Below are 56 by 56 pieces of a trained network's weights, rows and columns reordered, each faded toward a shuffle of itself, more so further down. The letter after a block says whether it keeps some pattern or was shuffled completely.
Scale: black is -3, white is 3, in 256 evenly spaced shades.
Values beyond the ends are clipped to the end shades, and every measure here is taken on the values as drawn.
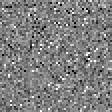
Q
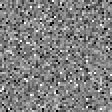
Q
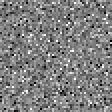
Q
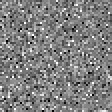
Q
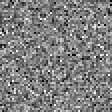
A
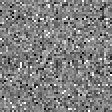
A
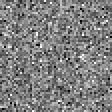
Q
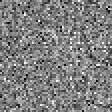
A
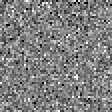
A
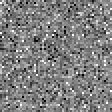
Q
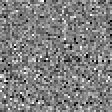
A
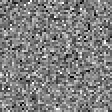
Q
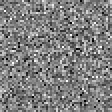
Q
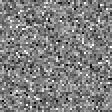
Q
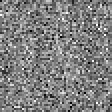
A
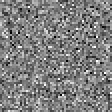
Q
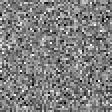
A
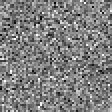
A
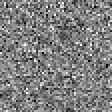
A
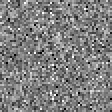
Q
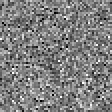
Q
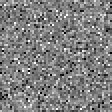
Q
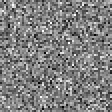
A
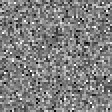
Q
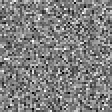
Q
